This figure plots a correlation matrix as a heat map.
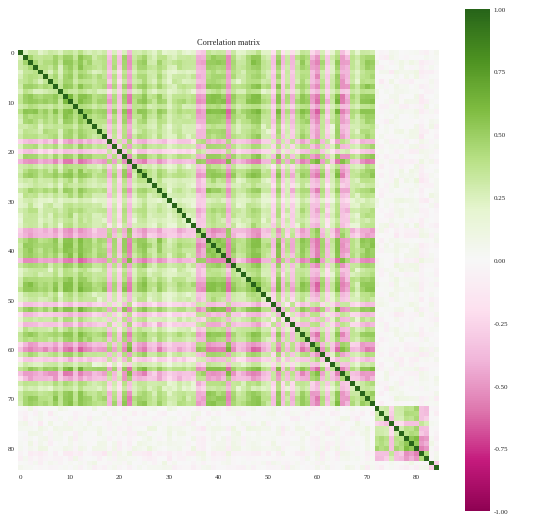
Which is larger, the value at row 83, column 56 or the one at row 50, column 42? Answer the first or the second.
the first
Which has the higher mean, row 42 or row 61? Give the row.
61
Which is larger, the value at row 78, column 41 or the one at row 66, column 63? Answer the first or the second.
the first
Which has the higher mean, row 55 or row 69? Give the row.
69
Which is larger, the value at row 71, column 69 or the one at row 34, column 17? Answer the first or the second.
the first
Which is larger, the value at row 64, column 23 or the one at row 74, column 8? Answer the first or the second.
the first
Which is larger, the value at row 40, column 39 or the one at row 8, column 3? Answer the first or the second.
the first
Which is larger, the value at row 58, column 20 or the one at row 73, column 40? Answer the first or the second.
the second
